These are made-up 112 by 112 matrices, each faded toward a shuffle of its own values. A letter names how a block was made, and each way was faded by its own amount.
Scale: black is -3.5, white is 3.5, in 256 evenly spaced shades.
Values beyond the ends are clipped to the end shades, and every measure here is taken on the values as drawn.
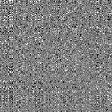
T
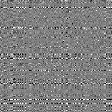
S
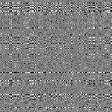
S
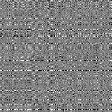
S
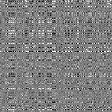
S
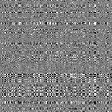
S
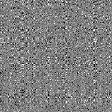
T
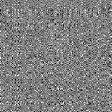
T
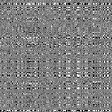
S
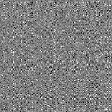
T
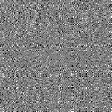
T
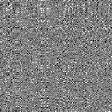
T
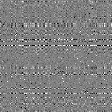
S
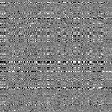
S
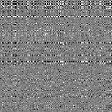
S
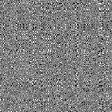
T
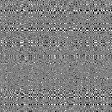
S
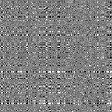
S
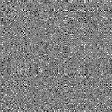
T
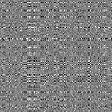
S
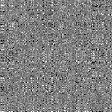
T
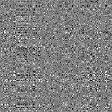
T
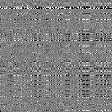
S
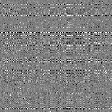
S
